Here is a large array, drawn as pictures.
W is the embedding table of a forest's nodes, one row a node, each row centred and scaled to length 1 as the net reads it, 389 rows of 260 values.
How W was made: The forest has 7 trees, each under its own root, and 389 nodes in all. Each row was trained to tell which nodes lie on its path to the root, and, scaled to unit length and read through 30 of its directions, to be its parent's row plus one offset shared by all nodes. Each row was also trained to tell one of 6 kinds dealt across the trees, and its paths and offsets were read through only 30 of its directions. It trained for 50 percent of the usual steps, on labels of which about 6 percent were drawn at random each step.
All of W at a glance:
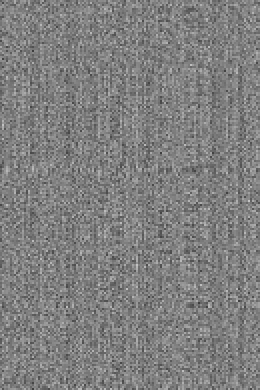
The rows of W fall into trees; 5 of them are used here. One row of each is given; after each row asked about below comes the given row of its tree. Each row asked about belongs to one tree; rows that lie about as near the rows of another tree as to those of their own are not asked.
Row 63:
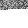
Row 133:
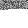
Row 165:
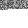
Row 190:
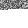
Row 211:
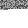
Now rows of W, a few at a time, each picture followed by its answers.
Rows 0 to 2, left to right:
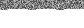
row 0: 133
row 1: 165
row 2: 211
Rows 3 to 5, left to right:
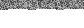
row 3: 133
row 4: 165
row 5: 133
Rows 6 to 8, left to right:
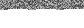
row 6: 165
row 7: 211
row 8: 211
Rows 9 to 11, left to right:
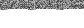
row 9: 211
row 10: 190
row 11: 211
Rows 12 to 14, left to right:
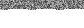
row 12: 133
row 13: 165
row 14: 63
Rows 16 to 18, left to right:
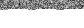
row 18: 63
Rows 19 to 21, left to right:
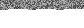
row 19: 165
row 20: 133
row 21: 63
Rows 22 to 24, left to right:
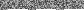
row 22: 211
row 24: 165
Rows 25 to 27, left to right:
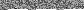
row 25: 165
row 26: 63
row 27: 211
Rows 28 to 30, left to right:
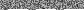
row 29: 165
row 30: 211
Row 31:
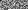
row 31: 165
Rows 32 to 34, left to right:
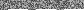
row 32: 190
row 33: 190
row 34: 165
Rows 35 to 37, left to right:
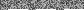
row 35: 190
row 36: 133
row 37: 165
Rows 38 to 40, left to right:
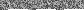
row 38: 63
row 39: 133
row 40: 63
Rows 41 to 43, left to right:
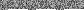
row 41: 165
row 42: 63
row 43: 211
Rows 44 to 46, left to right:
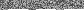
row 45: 133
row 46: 211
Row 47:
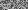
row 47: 211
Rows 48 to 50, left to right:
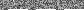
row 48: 133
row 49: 165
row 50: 190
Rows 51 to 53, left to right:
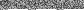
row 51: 211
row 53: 190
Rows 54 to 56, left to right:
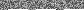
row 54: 133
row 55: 211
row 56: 63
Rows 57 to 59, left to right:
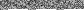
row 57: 211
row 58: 211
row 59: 211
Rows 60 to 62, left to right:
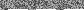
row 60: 211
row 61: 165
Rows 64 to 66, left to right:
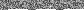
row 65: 190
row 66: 63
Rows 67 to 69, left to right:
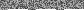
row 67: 211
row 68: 133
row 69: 133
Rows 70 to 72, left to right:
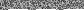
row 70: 133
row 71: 165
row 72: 211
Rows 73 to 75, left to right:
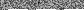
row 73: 190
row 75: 165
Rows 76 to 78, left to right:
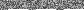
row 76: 165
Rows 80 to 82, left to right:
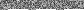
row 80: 211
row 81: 165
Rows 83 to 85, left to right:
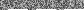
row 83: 165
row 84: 63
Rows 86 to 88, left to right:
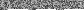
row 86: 63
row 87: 133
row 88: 165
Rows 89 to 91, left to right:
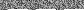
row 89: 190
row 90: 165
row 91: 63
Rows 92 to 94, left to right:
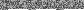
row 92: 165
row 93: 165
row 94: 63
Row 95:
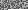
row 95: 190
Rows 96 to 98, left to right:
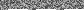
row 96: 165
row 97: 133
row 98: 190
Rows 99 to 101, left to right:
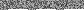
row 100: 165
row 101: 133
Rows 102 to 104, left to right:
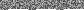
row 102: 165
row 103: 63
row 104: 165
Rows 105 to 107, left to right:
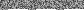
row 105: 211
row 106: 165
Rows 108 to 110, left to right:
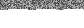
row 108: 190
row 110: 165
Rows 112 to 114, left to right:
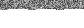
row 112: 133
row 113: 211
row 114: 165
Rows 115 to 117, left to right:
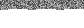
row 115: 211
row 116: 133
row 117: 165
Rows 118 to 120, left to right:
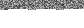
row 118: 133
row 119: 190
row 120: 63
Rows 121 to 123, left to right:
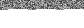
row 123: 211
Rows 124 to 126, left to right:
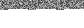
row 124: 165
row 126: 133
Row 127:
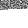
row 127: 63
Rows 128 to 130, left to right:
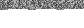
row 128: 165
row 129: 165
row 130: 133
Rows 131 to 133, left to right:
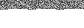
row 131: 211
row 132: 165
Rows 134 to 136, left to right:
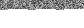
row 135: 165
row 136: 63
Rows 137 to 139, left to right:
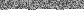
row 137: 165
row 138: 190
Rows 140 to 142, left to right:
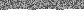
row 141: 190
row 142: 211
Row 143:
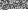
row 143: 211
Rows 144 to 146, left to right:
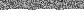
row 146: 211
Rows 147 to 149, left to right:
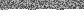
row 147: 211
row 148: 190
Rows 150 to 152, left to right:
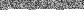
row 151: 165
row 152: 165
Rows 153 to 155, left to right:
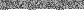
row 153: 165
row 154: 211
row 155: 165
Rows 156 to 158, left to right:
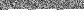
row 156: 165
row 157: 63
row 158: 165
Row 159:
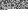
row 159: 211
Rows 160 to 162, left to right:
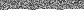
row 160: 190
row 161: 133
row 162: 211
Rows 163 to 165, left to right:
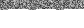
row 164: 165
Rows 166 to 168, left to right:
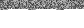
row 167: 63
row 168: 63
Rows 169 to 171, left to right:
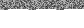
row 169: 165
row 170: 63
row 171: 63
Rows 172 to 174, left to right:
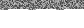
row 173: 133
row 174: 133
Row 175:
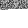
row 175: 133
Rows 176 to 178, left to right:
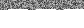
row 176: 190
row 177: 63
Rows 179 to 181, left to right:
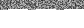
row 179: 165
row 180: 63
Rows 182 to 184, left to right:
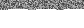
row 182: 211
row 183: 190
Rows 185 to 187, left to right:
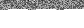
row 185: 211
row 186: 63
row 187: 63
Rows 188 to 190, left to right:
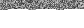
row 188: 190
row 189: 211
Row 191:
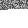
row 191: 165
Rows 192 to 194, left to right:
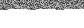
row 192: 165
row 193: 133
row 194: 165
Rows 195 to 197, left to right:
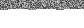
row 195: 190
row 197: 190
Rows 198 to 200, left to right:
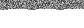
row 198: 165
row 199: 211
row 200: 211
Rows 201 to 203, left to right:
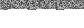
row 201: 165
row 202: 133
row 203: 190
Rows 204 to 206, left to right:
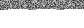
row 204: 63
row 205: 63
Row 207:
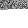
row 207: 211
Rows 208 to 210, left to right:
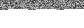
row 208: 165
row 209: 211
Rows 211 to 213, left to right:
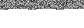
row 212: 211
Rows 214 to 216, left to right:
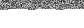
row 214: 211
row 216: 211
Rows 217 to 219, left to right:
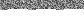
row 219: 63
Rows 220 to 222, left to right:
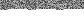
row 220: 165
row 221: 63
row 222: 211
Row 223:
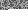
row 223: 133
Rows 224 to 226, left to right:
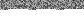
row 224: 211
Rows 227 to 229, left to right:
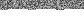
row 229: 190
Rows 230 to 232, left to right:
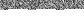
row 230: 165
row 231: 165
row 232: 63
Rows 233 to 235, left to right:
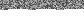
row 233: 133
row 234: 133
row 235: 165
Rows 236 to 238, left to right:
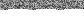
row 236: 165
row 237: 211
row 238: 165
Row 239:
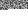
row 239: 165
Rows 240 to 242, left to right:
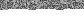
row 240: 165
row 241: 63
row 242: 63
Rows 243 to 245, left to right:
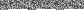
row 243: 133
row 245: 211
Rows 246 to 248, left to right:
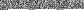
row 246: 63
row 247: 211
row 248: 165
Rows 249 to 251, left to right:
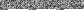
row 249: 211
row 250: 63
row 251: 211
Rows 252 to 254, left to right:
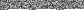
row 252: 190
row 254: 165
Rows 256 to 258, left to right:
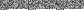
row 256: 133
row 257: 190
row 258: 133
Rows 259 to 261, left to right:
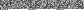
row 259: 165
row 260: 165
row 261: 211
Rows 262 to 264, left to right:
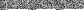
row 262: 190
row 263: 165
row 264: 63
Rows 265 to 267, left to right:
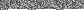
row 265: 165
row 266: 165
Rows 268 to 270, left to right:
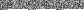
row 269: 211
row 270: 63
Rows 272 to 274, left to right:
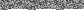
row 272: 211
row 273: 165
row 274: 63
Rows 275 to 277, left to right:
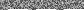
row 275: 133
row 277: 211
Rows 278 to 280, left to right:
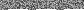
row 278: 165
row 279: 133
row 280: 165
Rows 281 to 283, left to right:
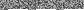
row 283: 63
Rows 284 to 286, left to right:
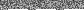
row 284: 165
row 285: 133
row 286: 165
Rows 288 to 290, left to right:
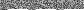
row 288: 133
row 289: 165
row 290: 190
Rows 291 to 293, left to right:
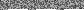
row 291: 63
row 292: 165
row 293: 133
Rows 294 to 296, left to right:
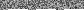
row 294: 211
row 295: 133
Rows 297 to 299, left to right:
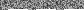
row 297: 133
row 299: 211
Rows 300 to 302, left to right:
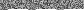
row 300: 190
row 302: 211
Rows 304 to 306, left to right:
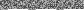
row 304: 211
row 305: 211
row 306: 211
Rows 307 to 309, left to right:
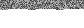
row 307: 211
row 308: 211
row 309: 63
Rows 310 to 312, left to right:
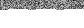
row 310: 190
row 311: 165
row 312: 63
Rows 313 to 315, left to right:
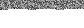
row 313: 63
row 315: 133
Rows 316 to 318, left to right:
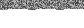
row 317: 133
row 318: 165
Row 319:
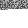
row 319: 133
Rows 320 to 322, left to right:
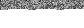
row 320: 190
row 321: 63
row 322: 63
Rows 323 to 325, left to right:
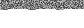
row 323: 211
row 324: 133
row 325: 63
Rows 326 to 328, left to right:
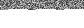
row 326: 165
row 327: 63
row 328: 165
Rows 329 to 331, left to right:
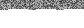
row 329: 211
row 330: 211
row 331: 211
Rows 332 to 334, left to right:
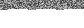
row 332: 63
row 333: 165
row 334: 211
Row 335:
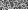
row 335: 165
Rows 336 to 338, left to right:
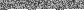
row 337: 165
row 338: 63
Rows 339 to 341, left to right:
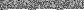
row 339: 63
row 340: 165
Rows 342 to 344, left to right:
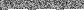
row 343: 165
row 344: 165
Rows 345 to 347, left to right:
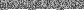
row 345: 190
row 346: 165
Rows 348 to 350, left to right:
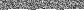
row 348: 165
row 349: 133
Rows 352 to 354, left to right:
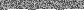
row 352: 211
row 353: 190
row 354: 165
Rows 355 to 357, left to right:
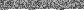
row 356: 165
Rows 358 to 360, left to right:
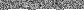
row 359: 211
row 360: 190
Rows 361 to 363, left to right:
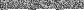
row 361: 190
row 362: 165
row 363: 63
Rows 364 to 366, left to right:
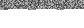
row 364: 211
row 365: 165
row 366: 133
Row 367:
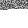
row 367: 133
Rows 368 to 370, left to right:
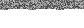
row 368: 133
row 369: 63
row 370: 133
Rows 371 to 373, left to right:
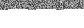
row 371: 211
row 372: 133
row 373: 63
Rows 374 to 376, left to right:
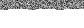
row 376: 133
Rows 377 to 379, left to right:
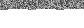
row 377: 63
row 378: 165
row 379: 133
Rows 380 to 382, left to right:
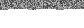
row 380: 133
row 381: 165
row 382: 211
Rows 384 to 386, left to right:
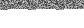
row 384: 211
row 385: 63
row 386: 63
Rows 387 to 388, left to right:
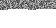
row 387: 63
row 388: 211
